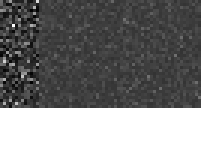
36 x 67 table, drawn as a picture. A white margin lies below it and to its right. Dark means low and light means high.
Grain: fine. Histogram: skewed, a long tail of high values. Seam: vertical, 20% of the way across, the right part calmer. Stripes: none. Slope: none.
